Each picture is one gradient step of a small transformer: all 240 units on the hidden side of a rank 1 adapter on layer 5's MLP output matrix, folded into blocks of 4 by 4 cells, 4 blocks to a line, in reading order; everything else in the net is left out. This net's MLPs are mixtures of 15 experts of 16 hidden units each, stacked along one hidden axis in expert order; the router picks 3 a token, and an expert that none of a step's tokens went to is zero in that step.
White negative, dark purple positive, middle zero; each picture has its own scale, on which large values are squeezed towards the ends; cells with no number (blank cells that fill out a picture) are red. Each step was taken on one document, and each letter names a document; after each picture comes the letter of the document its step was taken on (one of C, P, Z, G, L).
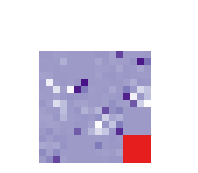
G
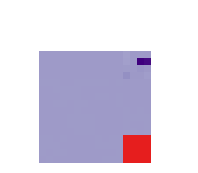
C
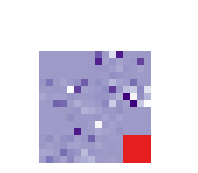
G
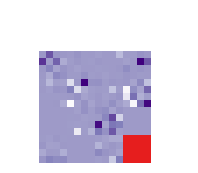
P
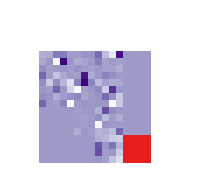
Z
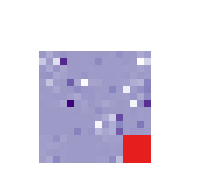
P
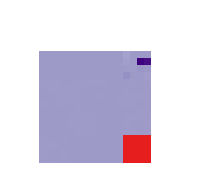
C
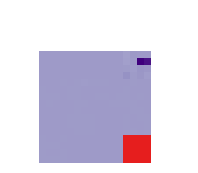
C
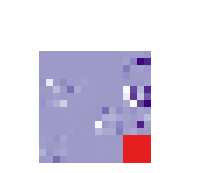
G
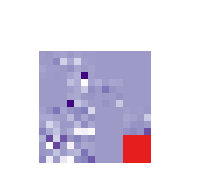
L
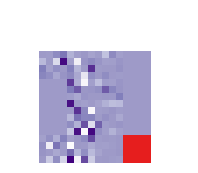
L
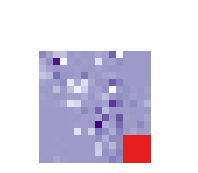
Z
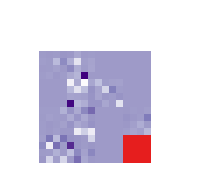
L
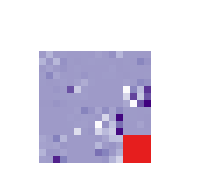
P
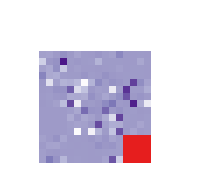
P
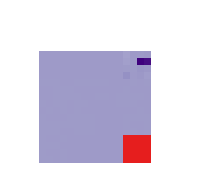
C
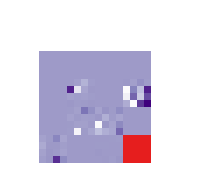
G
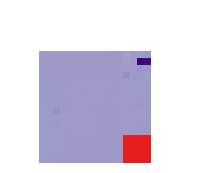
C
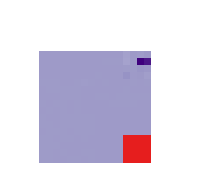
C
